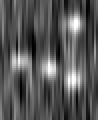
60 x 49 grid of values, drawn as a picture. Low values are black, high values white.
The values are skewed, with a long tail toward high values. There are four bumps. No overall slope runs across the table. The halves do not mirror each other.
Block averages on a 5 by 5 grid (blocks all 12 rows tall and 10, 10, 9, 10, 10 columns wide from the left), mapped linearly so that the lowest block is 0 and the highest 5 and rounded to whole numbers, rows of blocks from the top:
2 1 1 3 1
2 0 1 4 1
3 3 5 3 2
2 2 3 5 2
2 1 1 0 1
